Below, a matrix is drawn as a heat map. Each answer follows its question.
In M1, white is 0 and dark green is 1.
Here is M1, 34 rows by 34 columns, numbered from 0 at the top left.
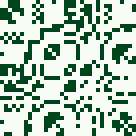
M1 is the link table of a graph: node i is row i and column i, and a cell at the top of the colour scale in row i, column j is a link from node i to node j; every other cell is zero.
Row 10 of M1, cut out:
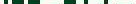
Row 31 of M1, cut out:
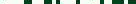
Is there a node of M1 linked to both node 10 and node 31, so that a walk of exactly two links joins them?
yes
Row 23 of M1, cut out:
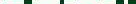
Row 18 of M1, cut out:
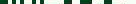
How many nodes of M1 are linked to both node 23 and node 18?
0
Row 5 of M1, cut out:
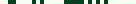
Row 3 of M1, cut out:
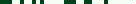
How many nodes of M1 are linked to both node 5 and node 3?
8
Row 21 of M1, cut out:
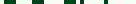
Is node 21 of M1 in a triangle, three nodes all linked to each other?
yes
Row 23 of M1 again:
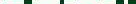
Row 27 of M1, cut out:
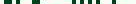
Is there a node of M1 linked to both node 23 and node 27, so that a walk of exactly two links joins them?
no
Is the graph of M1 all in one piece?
yes
